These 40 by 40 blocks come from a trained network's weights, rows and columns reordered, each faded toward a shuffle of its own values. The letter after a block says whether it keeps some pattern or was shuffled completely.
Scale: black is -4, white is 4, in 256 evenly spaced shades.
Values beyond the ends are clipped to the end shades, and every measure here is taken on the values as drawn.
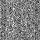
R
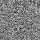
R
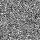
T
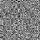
R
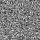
T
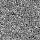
T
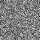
R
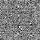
R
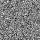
T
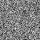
T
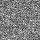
T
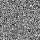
R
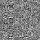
R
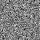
T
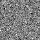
T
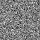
T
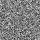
T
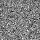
T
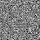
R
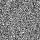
T
